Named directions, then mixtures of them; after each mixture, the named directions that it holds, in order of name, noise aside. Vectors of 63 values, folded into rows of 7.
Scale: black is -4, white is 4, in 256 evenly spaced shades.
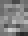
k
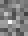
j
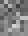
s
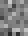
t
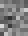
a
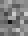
j, t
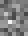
j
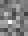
j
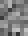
s, t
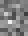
j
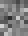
a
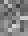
s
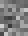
a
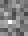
j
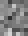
a, t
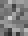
a, t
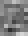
k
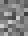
a, j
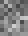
s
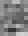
k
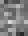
j, k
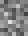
j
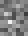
j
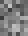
s, t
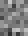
t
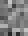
t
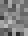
j, t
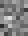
a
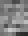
k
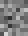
a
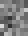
a
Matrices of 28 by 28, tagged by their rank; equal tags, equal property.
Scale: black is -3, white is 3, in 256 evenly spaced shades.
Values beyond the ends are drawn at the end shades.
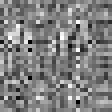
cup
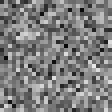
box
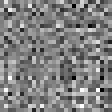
cup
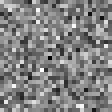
box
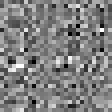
cup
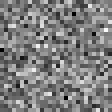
box
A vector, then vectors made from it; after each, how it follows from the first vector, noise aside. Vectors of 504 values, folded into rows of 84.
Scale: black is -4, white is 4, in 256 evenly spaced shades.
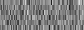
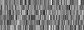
sign-scrambled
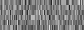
sign-scrambled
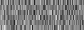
reversed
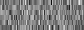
sign-scrambled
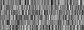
sign-scrambled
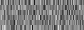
reversed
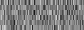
reversed
